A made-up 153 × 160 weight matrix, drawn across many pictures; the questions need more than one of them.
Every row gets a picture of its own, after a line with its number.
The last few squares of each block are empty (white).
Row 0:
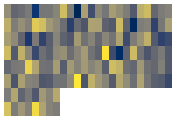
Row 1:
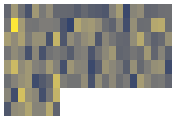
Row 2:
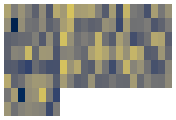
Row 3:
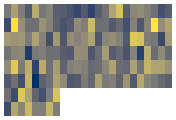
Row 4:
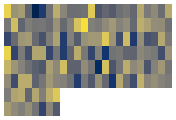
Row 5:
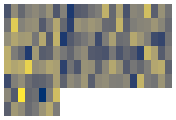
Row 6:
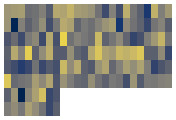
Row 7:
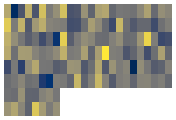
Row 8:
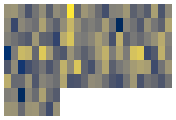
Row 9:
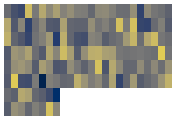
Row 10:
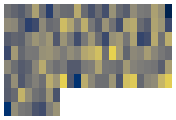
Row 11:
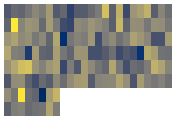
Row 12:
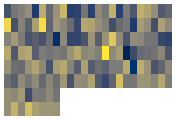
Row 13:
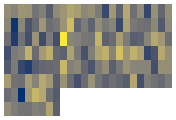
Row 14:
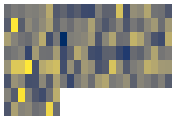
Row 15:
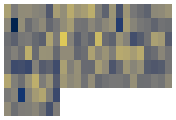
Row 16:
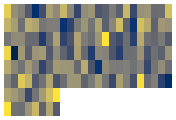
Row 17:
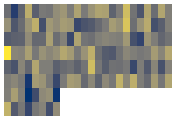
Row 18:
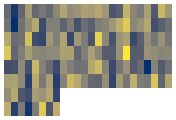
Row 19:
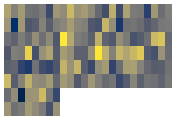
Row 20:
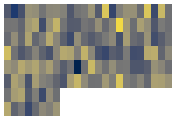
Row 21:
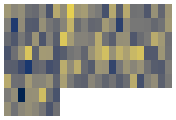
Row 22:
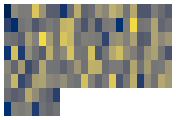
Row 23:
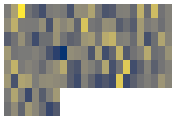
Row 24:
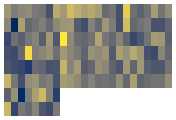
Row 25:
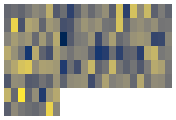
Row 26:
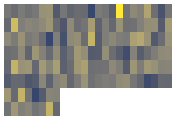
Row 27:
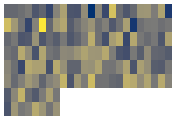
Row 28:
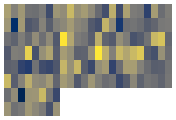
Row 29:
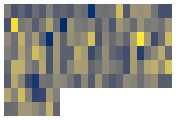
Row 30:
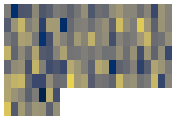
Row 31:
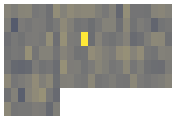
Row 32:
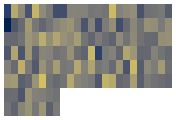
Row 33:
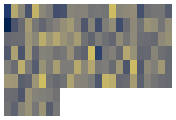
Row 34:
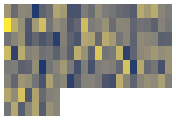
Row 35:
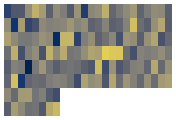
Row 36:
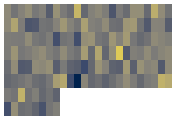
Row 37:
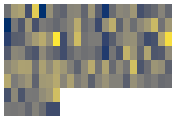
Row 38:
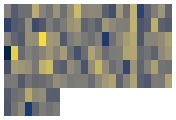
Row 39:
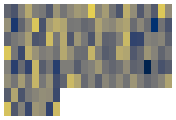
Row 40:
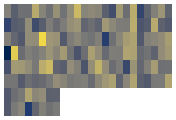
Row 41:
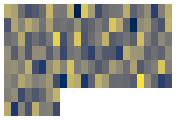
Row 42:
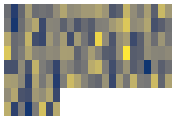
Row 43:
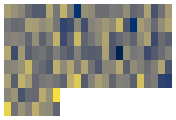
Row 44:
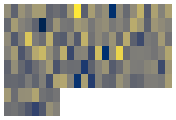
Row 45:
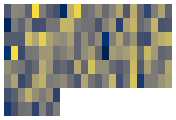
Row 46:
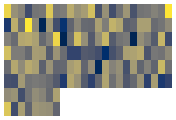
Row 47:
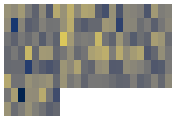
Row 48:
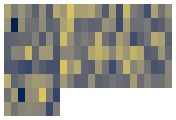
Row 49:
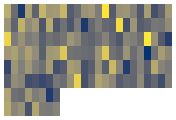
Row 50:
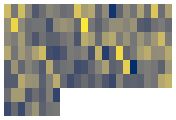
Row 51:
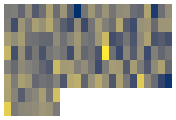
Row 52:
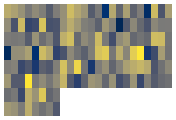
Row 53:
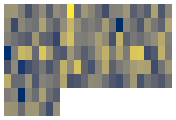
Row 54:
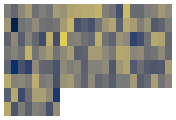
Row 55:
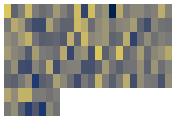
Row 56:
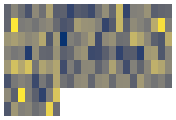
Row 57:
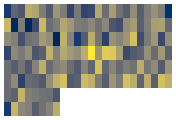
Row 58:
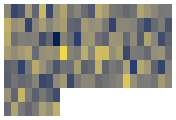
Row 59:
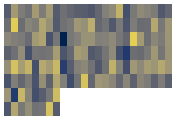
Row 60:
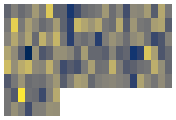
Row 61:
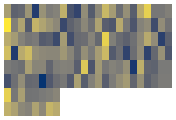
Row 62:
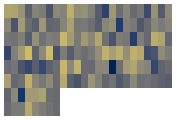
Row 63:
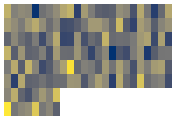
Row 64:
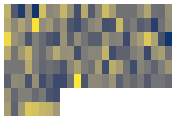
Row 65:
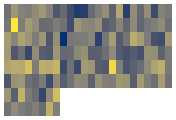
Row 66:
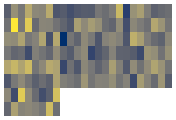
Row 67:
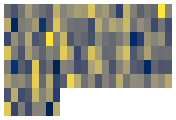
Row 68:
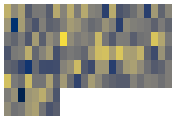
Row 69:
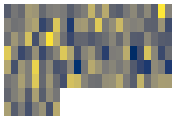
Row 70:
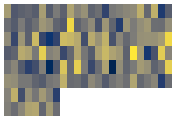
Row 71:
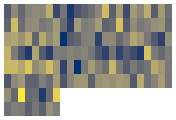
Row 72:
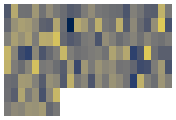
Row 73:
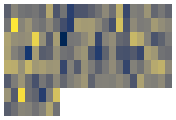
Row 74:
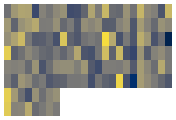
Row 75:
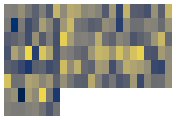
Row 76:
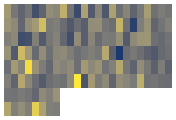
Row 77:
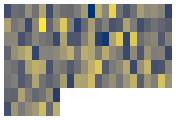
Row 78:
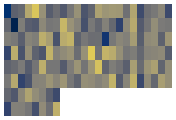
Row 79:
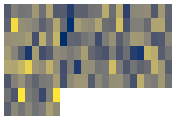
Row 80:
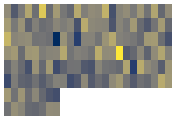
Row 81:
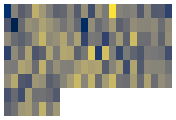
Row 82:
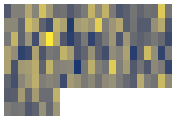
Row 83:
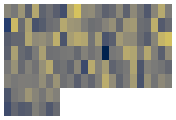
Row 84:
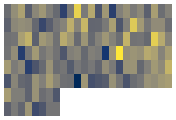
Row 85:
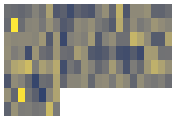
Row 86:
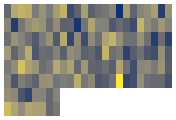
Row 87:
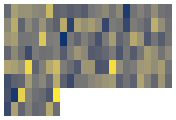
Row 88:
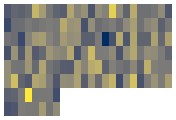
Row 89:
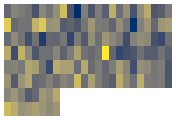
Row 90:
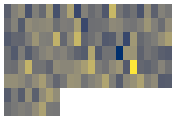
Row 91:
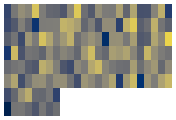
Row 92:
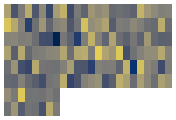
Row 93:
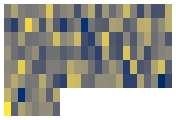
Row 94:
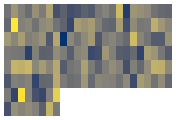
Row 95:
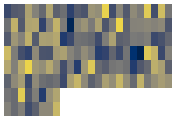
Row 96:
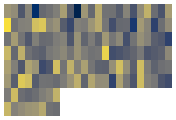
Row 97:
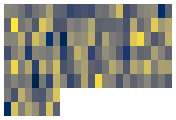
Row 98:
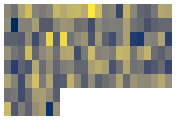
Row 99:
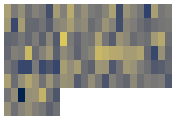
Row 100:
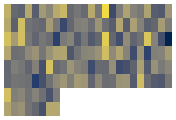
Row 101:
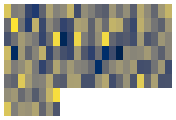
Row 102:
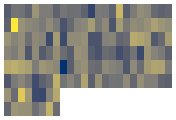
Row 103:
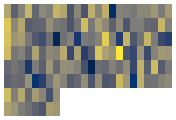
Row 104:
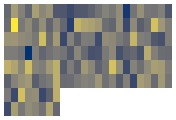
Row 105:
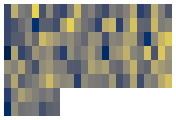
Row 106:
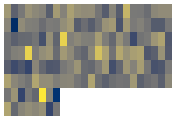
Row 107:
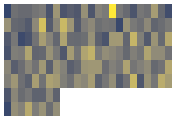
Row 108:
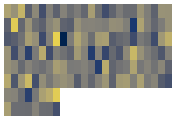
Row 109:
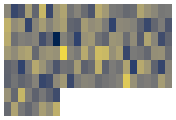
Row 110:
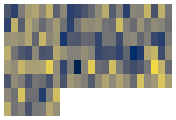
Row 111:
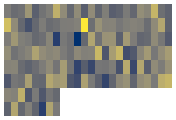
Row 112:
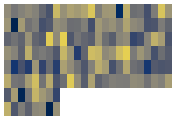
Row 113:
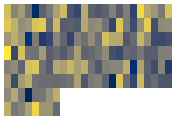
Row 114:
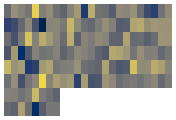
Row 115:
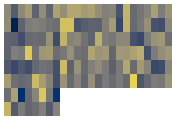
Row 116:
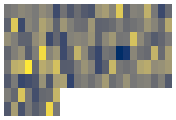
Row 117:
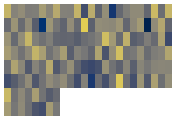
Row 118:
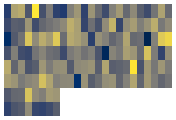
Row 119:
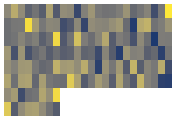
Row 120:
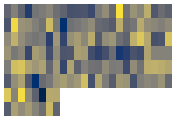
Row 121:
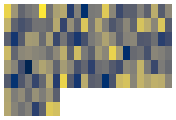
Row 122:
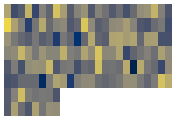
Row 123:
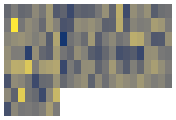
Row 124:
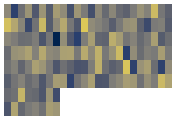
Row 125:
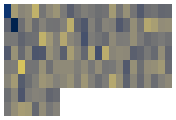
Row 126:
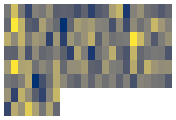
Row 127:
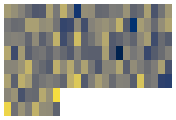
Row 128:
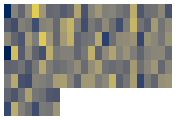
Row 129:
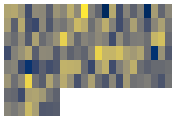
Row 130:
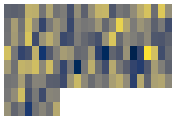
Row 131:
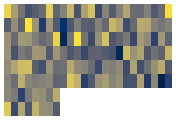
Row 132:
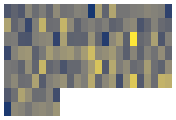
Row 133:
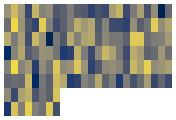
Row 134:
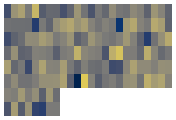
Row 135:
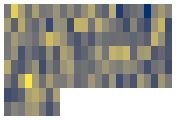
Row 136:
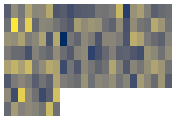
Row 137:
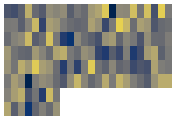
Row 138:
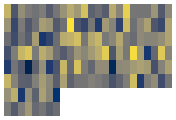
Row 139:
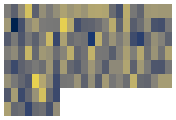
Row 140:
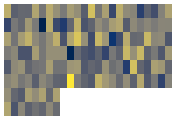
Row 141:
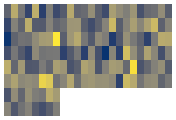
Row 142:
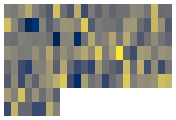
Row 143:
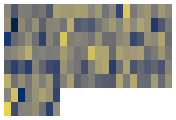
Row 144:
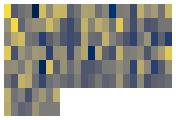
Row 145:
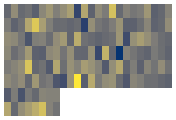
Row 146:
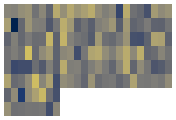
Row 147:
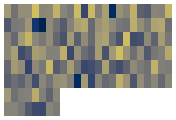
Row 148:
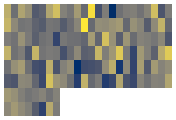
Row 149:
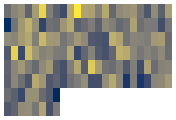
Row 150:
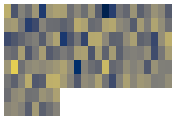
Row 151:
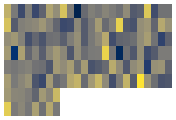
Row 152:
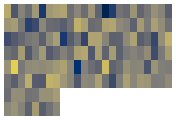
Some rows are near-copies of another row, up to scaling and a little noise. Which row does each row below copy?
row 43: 127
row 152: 150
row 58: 109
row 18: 42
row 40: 38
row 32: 33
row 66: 136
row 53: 8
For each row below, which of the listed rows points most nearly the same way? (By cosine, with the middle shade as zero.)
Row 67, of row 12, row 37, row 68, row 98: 98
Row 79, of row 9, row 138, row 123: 123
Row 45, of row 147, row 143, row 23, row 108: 147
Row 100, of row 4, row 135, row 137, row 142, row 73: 142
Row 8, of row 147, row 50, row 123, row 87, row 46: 50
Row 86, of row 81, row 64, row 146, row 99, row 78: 64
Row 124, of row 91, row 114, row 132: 132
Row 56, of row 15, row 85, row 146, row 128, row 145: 85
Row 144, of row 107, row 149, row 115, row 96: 96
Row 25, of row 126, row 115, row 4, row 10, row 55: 126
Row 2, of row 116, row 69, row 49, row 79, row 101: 49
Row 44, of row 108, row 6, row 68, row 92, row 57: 92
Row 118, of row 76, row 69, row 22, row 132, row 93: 22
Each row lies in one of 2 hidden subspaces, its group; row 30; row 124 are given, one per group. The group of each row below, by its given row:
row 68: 30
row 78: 124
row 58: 124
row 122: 124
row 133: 30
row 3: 30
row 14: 30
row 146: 30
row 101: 124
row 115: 30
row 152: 124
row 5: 30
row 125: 124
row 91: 124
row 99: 30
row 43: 124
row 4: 124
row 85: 30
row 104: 30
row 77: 124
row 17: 30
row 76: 124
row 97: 30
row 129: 30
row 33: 124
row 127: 124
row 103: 124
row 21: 30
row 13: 30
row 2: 30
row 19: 30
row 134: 124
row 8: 30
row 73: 30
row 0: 124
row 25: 30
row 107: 124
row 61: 124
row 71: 30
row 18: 30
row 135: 30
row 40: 124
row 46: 124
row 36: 124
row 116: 30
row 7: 124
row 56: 30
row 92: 124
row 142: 124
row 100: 124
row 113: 124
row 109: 124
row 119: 124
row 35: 124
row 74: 124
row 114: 124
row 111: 124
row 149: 124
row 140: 124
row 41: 124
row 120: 30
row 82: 30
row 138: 30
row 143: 30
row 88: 124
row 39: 30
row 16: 124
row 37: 124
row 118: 124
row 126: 30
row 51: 124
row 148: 124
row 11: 30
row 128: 124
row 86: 124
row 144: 124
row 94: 30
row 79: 30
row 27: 124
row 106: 30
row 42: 30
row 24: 30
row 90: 124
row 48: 30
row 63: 124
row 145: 124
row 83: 124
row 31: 30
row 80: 124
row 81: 124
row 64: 124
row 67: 30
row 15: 30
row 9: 124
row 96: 124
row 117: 124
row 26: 30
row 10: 124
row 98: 30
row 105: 124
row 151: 124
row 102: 30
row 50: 124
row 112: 30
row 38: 124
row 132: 124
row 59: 30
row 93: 124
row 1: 30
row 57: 124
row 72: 30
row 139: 30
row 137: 30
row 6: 30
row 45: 124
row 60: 30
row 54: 30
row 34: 124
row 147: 124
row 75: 30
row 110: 30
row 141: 124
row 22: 124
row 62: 30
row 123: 30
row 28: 30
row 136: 30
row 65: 30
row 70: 30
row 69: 30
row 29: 30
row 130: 30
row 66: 30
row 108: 124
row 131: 124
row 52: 30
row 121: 124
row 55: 124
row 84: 124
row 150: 124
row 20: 30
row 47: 30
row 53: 30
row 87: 30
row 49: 124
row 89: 124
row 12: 124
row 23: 124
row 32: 124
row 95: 30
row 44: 124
